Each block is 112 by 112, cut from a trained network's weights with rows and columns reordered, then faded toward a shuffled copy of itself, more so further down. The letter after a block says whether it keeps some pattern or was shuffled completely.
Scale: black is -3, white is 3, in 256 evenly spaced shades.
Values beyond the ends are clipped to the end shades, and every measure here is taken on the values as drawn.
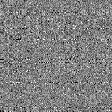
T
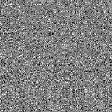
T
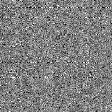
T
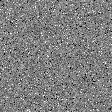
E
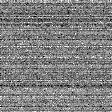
T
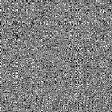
T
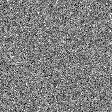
E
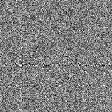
T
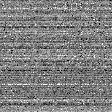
T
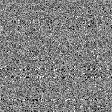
T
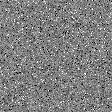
E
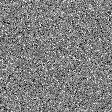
E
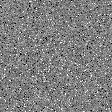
E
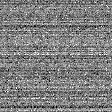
T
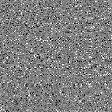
T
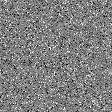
E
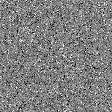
E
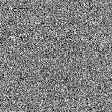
T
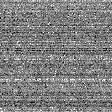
T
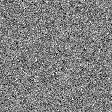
E
